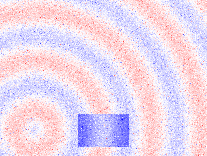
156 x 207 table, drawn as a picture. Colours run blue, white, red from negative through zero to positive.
Neither half mirrors the other. There is no overall slope. The ninth with the lowest average is the bottom middle. In the bottom middle lies a patch that is lower than the rest. Concentric rings centre on the bottom left.
